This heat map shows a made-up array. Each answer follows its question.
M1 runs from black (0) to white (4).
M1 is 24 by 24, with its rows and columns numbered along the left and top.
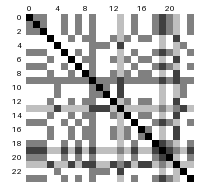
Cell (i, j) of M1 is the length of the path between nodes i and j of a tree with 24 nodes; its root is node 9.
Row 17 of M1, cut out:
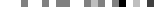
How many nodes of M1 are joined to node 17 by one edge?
1
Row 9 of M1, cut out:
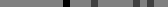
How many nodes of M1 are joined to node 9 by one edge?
3
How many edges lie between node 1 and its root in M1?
2
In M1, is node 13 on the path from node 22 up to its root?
yes
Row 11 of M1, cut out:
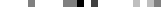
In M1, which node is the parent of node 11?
13
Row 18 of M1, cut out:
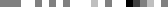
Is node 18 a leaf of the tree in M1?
yes
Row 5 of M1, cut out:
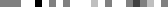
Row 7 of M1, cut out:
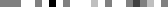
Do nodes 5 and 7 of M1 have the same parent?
yes
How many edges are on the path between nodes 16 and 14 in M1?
2
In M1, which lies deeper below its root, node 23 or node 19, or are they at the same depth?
node 23
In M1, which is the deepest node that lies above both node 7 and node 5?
19
